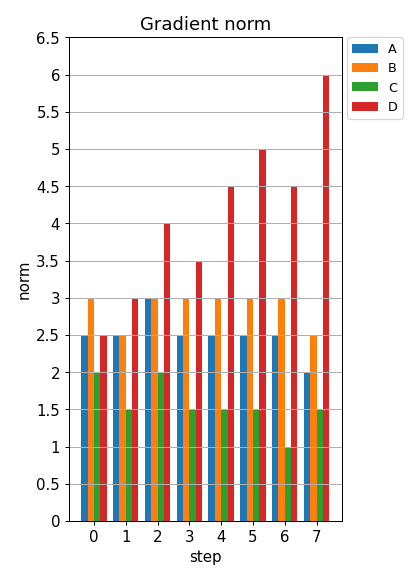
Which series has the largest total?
D
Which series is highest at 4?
D
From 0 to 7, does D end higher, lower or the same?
higher
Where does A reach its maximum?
2
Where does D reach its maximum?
7
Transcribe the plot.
Title: Gradient norm
x-axis: step, ticks 0 1 2 3 4 5 6 7
y-axis: norm, ticks 0 0.5 1 1.5 2 2.5 3 3.5 4 4.5 5 5.5 6 6.5
Legend: A, B, C, D
Values:
A: 2.5 2.5 3 2.5 2.5 2.5 2.5 2
B: 3 2.5 3 3 3 3 3 2.5
C: 2 1.5 2 1.5 1.5 1.5 1 1.5
D: 2.5 3 4 3.5 4.5 5 4.5 6
